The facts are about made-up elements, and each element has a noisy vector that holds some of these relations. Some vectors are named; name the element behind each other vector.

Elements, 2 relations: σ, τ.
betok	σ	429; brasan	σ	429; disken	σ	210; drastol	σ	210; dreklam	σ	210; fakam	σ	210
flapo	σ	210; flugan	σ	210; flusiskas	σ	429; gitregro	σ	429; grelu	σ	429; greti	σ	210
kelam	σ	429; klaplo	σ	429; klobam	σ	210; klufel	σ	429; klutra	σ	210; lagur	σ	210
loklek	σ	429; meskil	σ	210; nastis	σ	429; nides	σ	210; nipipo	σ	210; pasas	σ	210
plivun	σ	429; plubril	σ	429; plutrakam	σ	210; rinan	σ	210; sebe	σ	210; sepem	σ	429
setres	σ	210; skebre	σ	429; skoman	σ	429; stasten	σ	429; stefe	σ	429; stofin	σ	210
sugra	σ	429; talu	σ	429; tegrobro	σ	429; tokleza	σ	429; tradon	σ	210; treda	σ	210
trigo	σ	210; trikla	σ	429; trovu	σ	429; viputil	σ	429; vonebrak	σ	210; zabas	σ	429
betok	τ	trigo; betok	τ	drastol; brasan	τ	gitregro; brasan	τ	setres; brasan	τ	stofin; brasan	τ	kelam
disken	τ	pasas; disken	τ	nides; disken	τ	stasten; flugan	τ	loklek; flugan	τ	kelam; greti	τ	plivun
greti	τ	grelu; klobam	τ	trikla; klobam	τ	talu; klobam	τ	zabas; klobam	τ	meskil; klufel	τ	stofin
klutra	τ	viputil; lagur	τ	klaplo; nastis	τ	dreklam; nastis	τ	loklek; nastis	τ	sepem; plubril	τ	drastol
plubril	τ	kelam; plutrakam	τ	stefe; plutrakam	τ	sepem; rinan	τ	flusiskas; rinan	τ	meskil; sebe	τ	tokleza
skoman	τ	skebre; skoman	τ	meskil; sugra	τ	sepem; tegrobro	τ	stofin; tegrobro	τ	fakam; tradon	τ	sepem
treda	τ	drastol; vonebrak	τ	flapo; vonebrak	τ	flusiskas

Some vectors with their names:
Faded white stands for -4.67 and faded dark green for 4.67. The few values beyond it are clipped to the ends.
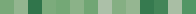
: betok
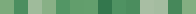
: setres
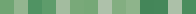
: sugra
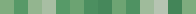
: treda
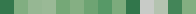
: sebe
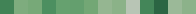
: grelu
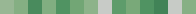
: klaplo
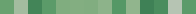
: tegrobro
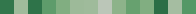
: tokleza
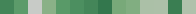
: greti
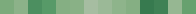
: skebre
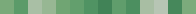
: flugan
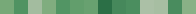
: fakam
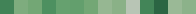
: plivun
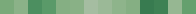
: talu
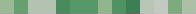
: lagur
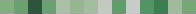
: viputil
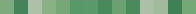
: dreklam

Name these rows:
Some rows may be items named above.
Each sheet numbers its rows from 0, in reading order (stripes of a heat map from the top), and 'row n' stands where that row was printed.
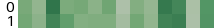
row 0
betok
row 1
trovu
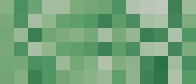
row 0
klutra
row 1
nipipo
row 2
plubril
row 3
nipipo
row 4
stefe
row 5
gitregro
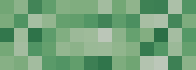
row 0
trovu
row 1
nipipo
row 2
tokleza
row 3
skoman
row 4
disken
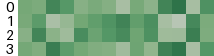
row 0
loklek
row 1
flugan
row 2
trigo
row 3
kelam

